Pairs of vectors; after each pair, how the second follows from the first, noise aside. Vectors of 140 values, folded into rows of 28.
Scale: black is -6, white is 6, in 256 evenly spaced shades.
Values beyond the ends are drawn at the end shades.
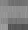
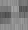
wrapped around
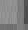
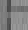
wrapped around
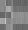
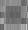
wrapped around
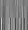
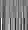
scaled up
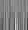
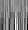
scaled up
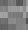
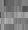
wrapped around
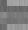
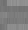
shrunk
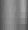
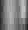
scaled up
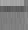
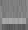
wrapped around
